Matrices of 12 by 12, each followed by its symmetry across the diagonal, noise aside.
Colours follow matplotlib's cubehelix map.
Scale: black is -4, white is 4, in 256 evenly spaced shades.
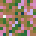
neither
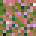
antisymmetric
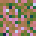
antisymmetric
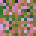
neither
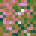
neither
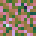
antisymmetric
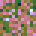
neither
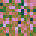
neither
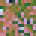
antisymmetric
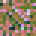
antisymmetric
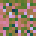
antisymmetric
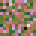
antisymmetric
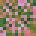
antisymmetric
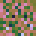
neither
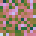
neither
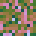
neither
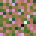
antisymmetric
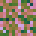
antisymmetric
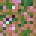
neither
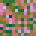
antisymmetric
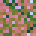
neither
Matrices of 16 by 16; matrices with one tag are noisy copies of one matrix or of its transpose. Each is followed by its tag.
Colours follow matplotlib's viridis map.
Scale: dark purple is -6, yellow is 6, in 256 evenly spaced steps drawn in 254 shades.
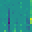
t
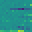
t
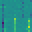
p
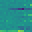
t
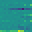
t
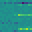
p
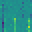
p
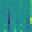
t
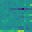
t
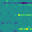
p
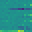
t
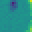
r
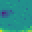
r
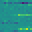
p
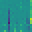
t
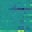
t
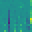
t
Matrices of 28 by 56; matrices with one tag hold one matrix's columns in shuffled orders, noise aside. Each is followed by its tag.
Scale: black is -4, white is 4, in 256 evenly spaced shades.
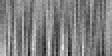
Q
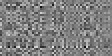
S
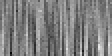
Q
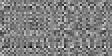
S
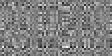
S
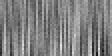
Q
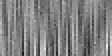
Q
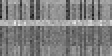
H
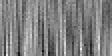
Q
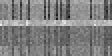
H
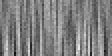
Q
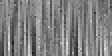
Q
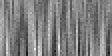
Q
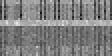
H
